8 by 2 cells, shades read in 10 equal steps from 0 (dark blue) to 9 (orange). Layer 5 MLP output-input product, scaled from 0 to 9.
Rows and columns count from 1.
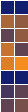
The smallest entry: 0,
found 4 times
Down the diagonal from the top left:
0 5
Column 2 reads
0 5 5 3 9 0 3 4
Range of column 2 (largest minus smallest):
9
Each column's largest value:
8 9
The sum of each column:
29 29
